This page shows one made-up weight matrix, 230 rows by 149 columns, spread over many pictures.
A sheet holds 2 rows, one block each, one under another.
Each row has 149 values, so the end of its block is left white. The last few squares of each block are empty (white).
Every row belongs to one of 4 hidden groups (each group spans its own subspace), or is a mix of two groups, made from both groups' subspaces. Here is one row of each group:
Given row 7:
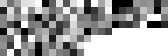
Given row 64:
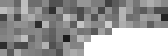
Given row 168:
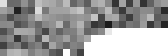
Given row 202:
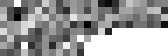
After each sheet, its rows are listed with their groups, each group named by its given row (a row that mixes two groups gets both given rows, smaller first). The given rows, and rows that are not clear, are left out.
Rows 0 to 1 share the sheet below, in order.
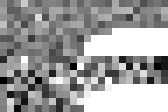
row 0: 7
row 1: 202
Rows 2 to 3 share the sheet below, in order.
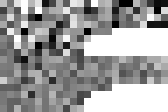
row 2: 7
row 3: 7 and 202
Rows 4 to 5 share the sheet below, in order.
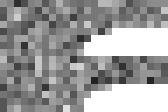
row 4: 202
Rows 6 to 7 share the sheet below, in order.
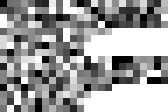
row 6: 64
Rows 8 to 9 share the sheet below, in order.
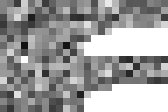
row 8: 202
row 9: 7
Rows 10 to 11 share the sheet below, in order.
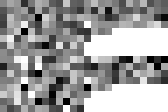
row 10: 7
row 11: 7
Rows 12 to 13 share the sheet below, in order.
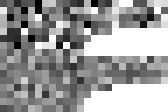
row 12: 7
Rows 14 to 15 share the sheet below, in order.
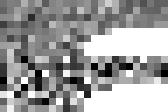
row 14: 64 and 202
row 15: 7
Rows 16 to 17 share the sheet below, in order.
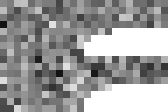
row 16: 202
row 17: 64
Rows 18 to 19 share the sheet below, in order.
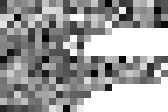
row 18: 202
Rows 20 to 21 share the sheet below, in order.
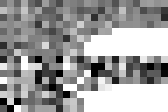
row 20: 64
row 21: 64
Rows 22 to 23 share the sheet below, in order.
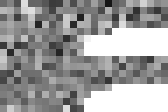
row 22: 64
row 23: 168 and 202
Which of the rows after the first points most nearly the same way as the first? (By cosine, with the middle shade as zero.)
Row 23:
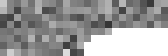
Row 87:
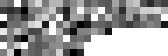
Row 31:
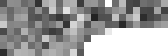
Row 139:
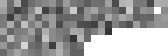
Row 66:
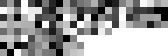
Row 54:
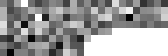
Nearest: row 139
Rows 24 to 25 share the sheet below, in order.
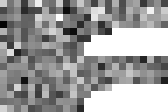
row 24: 64
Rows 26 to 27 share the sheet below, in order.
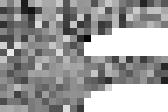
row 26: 64
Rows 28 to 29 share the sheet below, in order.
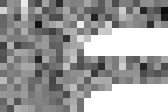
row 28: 64 and 202
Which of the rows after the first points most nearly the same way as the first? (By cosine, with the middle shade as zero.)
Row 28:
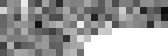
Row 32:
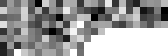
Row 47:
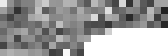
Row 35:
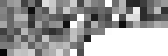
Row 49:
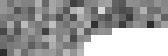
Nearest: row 32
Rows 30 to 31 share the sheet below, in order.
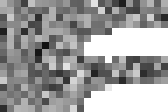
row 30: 7
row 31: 64
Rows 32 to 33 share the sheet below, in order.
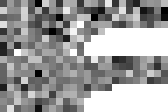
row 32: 64
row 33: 7
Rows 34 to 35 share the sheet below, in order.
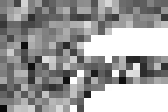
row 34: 202
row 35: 64
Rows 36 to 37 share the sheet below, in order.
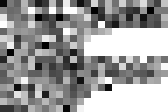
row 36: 64
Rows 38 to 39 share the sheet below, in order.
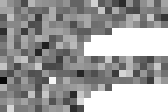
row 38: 7
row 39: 202
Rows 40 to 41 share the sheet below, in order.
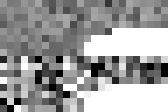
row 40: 64
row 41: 64
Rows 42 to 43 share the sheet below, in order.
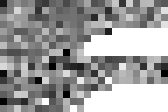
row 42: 168
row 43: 64
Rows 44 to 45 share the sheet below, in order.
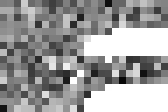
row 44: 64
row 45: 64
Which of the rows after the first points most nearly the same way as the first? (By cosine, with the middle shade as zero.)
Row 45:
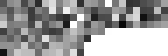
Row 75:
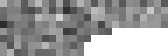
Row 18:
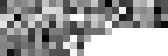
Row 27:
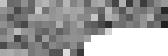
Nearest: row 27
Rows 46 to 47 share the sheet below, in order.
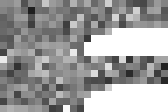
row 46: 64
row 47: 168
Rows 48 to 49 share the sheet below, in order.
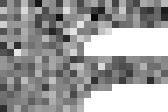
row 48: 64
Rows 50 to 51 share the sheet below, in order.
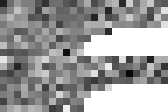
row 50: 168
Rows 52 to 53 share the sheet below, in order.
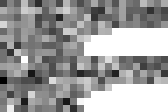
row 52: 64
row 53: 202
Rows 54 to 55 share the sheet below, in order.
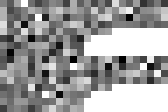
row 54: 7
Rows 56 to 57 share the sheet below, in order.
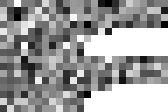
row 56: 202
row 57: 64
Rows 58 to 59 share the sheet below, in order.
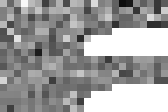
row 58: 7
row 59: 202
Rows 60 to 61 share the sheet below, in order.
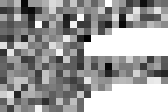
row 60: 64
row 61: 7
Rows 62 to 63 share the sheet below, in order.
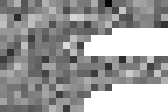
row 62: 202
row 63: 168
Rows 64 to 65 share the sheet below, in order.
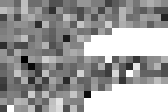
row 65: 7 and 64
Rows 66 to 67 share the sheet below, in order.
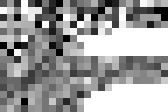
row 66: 64
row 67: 202
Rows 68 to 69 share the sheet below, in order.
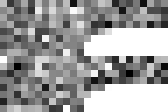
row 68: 168
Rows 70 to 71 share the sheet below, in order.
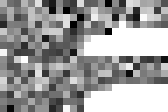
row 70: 64
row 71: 7
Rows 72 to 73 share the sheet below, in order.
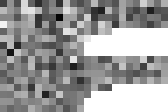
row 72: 64
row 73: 168
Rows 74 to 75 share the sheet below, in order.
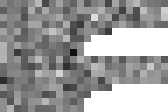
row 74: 64
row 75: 64
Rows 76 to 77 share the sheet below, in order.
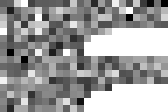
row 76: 7
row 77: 202
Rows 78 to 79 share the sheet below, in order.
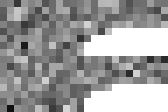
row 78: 202
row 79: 7
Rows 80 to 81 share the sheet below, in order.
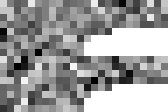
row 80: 7
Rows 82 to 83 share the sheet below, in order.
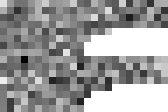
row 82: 168
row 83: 202
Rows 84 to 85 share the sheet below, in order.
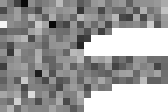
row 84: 202
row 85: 7
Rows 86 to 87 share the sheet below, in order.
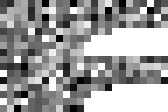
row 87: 64 and 202
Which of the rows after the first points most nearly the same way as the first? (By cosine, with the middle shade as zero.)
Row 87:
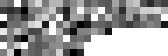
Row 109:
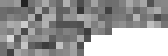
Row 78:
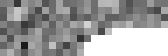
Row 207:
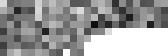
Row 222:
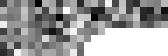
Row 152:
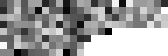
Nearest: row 152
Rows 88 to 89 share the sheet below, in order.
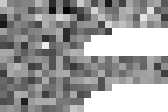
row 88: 64
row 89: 64 and 202
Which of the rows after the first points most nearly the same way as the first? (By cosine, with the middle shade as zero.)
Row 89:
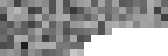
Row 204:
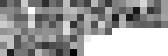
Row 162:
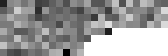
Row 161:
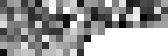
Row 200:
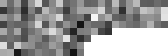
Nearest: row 162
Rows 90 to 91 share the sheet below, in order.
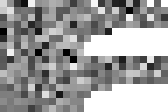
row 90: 7
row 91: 168
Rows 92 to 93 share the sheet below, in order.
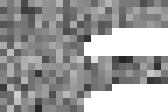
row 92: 64
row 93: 7
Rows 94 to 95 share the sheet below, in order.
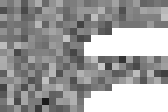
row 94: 64
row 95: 7
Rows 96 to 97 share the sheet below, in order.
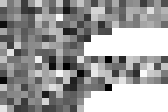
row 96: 64
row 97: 64
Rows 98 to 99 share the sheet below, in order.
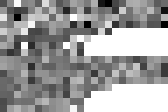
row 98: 202
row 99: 64
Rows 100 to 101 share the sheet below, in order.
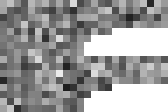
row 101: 64
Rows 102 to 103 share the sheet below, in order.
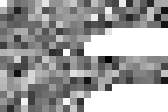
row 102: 168
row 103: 202
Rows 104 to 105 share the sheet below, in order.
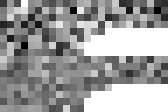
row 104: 202
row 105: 168
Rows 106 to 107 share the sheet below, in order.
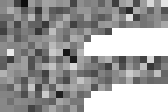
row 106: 7
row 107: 168
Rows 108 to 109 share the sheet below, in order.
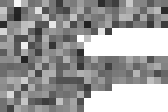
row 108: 202
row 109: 7 and 202
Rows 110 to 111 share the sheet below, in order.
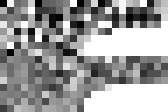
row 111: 64
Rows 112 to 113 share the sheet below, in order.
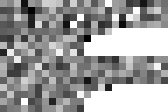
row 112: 64
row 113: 202
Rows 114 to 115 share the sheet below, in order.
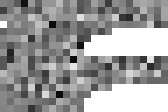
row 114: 202
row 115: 168
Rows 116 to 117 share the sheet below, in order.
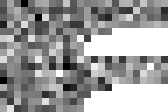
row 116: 7
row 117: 64
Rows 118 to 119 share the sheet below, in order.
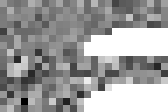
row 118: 7
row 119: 202
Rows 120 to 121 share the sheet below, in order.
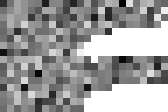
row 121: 7
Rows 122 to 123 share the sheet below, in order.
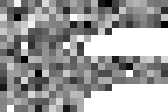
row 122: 202
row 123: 7
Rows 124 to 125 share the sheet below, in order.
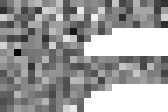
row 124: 64 and 202
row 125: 7 and 64
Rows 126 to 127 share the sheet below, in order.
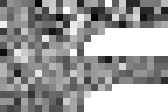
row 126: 64
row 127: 7 and 202
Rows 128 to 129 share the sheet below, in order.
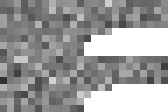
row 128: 64
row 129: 202
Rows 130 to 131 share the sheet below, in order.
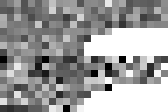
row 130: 64
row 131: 168
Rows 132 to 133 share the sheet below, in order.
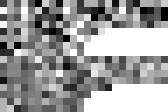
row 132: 64
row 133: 64
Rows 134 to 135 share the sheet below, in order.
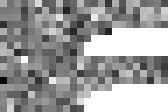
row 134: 64
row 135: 202
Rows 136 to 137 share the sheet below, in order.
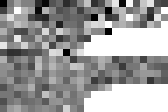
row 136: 168
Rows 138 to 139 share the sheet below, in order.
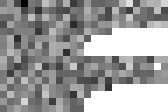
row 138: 7
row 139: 202
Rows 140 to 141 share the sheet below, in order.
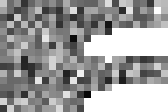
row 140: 202
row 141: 64
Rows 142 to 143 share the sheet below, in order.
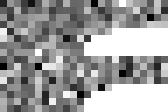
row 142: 7
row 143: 64 and 202
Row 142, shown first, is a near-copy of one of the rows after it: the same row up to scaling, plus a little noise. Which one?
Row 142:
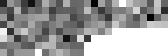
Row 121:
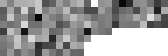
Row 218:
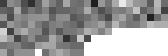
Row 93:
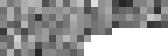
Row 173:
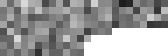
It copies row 218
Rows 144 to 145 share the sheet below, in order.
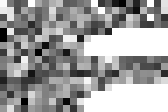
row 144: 7
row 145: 202
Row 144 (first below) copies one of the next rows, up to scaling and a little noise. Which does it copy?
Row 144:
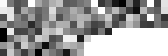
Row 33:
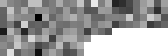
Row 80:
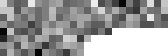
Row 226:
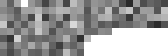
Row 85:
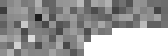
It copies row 80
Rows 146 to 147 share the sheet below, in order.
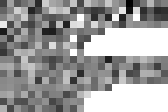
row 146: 64 and 202
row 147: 64
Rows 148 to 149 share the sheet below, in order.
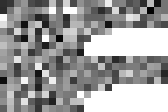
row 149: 7 and 202
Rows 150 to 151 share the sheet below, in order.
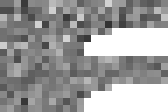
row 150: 64
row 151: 202
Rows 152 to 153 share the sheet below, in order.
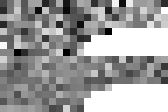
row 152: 64 and 168
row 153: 168
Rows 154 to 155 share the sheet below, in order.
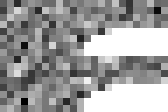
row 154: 202
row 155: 202
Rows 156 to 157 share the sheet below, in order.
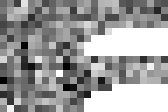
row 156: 202
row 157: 64
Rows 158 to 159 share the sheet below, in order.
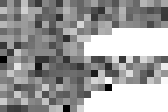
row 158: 64
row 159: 168
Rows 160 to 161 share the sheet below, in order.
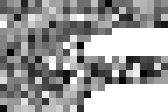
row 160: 202
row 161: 64
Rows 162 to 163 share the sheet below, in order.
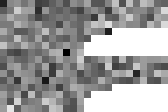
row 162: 168
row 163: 7
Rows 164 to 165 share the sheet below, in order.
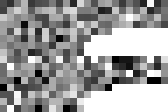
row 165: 7
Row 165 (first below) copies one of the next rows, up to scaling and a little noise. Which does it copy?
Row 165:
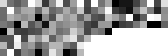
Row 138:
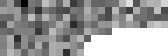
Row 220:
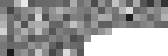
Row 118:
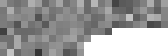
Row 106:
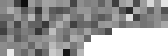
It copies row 118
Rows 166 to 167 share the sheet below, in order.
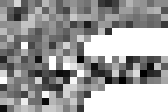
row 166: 202
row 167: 64
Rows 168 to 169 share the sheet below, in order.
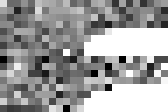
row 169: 168
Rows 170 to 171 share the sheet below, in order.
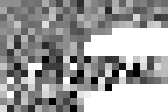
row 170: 7
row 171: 64 and 202
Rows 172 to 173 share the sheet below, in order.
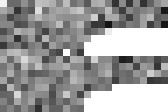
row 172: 168
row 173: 7
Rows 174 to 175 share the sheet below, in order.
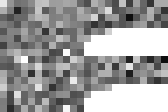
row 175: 7
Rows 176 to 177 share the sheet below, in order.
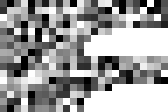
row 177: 202
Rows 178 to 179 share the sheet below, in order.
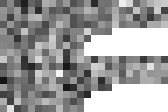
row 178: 7
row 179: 64
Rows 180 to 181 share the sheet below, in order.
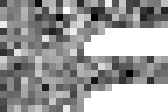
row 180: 64
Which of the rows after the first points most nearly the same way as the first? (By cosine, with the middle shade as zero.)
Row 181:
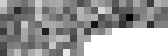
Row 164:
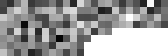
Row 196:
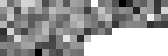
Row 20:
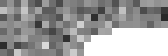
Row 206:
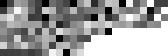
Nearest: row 196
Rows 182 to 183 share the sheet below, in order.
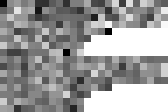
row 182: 168
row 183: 64
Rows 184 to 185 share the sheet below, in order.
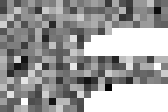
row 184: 202
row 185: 202
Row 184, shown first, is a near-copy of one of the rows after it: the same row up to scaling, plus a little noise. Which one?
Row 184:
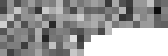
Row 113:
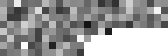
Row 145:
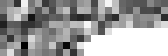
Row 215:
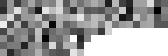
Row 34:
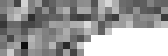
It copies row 215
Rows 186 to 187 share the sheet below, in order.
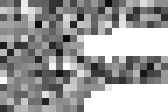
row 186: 64
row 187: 64
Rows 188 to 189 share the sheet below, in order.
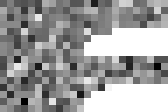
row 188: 7
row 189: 202
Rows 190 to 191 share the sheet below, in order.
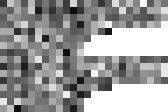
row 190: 168
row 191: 64
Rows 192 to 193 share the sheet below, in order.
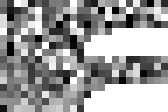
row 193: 64
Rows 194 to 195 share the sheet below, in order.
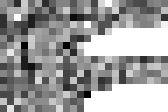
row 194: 202
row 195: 64
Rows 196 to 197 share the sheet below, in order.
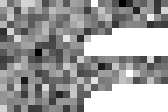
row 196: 7
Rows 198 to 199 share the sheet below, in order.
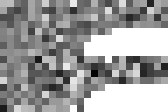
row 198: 168
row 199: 64
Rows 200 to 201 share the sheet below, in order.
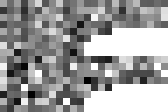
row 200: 64
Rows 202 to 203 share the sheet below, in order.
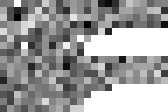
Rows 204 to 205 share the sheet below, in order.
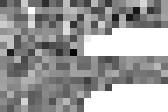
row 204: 64
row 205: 202
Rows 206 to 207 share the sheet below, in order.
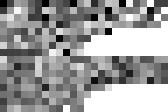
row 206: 168
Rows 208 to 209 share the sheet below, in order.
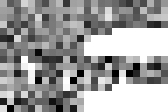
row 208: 7
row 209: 64
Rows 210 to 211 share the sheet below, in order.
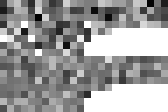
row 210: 7
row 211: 64
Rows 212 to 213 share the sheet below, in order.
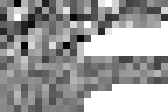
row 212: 202
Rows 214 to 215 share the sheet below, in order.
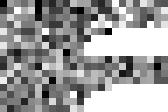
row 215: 202
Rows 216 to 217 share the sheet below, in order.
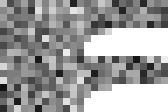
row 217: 7 and 64
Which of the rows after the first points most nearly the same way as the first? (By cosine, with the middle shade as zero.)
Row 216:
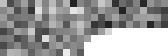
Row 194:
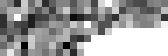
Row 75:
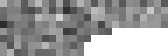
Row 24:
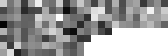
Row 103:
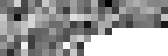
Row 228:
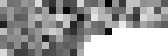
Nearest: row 194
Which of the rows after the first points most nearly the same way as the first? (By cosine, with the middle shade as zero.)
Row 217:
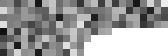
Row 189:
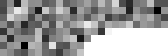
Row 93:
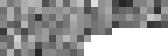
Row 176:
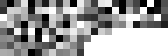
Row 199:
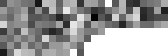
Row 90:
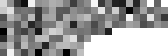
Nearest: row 199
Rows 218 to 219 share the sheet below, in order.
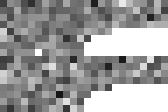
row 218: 7
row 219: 168 and 202
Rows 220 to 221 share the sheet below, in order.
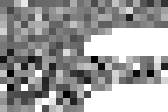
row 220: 7
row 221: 7
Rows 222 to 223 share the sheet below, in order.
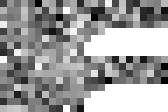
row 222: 64
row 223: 168
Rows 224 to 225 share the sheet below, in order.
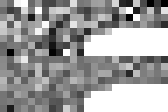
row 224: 7
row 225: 7
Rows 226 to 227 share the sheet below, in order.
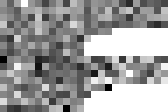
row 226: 7
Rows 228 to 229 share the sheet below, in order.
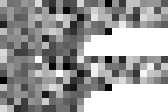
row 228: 64
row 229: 64
